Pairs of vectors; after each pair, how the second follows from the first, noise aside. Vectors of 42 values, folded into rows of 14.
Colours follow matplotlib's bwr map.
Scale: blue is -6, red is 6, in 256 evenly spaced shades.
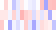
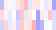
shuffled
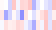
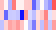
scaled up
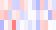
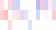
partly zeroed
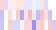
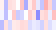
wrapped around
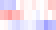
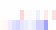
partly zeroed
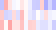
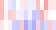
wrapped around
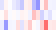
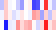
scaled up
